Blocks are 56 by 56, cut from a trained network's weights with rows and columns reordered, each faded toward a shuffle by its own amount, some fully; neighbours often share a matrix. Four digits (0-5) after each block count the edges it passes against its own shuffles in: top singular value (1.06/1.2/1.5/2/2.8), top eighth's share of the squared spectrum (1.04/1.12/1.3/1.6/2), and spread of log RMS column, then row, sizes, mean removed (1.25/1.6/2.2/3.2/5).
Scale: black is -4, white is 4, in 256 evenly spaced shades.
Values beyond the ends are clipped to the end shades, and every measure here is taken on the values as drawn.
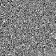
2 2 2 0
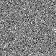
0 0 0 0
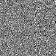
2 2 2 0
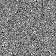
1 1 0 0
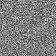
3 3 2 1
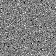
0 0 0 0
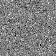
0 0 0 0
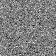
0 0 0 0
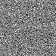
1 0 0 0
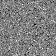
0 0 0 0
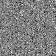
1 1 0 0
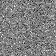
0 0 0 0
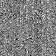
2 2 0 1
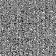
2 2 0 1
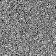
2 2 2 0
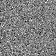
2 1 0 0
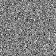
2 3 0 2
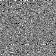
2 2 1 2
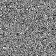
1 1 0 1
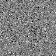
2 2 0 1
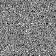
1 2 0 2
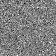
1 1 0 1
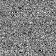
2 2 0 2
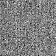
2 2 0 1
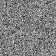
1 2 0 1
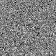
1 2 0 1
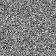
2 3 0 1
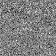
1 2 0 2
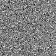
0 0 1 0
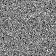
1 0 0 0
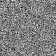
2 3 0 1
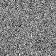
1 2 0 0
